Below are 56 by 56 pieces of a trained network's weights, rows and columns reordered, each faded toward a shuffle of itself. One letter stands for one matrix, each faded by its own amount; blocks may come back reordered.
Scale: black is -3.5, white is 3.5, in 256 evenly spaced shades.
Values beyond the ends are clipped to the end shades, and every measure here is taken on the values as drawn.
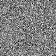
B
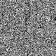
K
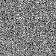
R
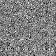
R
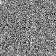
K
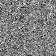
R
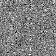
B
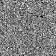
K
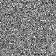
B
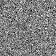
R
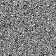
K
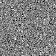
B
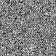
K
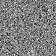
K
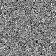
B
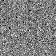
R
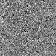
B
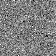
R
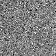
R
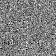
K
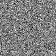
B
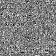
R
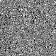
R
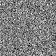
K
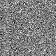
K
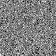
R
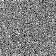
R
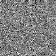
B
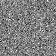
R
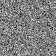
B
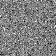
R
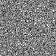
B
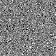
B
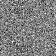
K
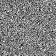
R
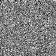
R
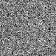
B
